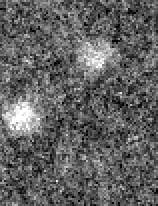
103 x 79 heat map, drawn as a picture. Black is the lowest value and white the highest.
Ninth with the highest average: middle left. Odd rows or columns: none. Grain: blotchy. Bumps: two.
